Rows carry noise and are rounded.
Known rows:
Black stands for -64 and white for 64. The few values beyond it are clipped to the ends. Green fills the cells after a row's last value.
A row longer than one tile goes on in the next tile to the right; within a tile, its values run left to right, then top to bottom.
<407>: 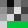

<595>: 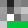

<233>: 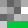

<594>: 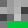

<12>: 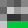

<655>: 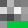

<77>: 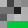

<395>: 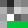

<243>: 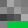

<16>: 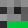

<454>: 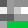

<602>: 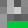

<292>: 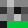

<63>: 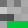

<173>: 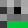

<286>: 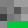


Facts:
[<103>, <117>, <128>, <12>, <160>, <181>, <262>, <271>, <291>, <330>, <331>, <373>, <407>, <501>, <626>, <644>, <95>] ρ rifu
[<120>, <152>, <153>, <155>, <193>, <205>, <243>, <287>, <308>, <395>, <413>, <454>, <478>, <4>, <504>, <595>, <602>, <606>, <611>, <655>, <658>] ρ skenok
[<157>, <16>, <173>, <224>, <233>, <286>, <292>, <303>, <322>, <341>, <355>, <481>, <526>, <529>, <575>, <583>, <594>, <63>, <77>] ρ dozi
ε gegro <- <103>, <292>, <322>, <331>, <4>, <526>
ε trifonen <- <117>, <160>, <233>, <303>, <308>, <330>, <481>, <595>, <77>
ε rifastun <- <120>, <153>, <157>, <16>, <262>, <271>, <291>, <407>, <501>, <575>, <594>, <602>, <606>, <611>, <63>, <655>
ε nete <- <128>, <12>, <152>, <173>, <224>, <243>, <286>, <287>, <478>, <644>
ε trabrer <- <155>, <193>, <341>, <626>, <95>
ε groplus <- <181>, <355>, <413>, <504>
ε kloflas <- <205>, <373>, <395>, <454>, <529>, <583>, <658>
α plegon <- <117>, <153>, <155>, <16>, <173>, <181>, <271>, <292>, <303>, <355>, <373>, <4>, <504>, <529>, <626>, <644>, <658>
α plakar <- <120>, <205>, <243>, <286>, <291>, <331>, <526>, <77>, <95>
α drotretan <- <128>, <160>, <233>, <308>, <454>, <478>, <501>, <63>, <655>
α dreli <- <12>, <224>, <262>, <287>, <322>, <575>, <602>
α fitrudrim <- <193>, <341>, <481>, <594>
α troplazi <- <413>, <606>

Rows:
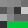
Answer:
<658>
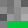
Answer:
<205>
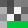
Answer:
<611>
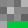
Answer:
<575>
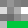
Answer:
<308>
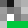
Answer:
<583>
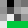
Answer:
<330>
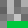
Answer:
<322>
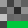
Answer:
<373>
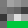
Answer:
<526>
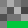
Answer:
<120>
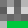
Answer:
<224>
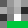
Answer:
<341>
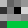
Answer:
<303>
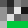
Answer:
<103>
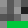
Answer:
<291>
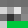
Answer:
<501>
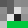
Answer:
<152>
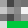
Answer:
<160>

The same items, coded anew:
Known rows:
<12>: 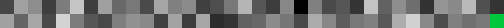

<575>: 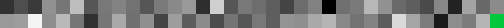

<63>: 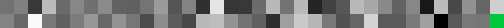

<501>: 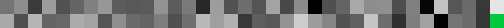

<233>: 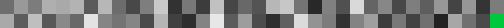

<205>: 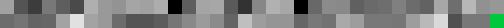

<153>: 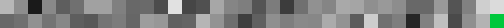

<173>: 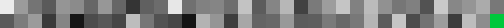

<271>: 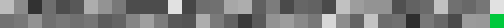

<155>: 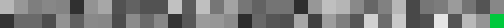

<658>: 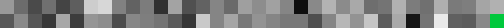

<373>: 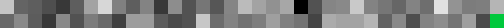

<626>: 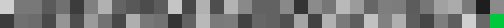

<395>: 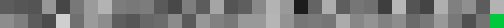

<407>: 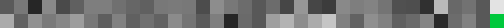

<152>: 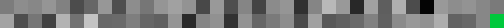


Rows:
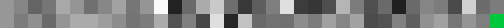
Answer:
<77>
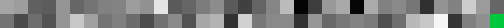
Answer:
<243>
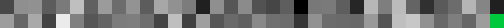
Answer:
<287>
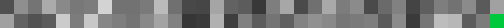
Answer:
<595>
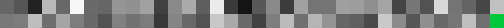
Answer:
<594>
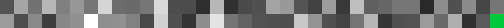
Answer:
<308>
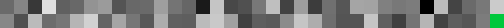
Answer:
<655>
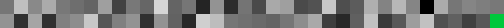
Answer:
<478>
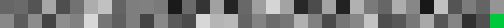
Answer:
<454>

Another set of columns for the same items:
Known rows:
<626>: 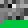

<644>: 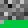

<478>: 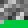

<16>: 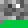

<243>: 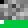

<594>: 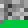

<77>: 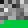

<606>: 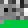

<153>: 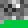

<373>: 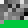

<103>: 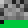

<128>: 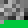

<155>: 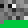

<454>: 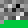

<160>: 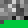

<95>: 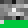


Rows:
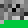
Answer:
<658>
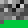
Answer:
<292>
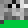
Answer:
<341>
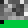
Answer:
<595>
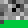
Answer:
<395>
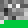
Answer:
<602>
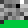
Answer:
<481>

